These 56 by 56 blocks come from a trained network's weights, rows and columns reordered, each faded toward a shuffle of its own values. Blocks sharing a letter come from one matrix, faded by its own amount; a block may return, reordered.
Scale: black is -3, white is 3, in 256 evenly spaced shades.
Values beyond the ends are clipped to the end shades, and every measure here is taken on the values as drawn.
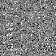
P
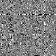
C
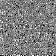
P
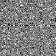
C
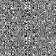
C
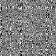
C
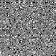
P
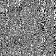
C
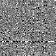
C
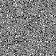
P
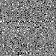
P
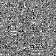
P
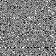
P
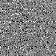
P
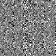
C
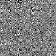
C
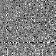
C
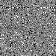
P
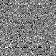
P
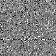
P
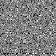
P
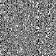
C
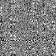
C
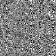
C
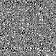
P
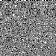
P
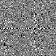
C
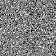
P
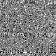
P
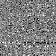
P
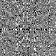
C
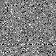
P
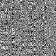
C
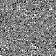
P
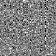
C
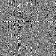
C
